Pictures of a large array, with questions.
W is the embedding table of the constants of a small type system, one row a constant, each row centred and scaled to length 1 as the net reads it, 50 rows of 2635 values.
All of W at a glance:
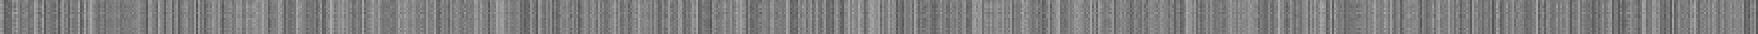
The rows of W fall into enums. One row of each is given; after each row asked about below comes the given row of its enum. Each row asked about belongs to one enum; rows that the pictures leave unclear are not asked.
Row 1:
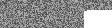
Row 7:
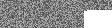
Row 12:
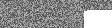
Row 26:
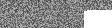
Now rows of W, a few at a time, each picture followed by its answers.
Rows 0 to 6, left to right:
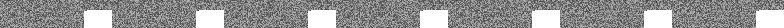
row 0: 12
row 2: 7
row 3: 7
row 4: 12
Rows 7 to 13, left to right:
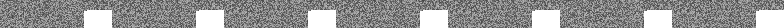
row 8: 26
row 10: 26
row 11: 26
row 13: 26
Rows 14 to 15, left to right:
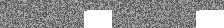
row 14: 1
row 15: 26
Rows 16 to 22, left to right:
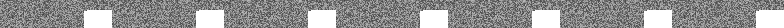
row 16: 7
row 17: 26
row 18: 1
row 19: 12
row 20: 1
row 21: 26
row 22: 7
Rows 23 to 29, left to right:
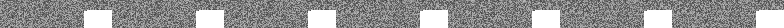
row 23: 7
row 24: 7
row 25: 7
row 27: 1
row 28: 26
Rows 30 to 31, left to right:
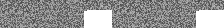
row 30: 26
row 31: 26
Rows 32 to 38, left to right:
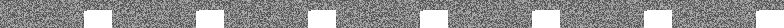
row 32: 12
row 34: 1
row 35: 12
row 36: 26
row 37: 26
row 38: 12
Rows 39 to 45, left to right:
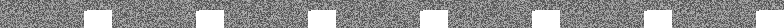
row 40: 12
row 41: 1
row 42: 7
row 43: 7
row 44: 26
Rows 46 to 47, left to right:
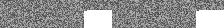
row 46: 12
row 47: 1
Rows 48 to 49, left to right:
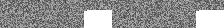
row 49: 7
